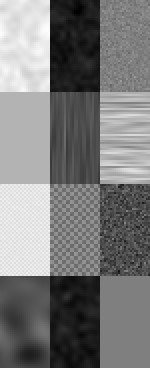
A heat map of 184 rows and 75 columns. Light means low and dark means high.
It is made of 4 by 3 panels. Panel 1,1: very low, blotchy, faint in contrast. Panel 1,2: very high, blotchy, faint in contrast. Panel 1,3: middling, fine-grained, faint in contrast. Panel 2,1: low, flat. Panel 2,2: high, streaked downward, faint in contrast. Panel 2,3: low, streaked across. Panel 3,1: very low, checkered, faint in contrast. Panel 3,2: middling, checkered. Panel 3,3: high, fine-grained. Panel 4,1: high, smooth. Panel 4,2: very high, blotchy, faint in contrast. Panel 4,3: middling, flat.
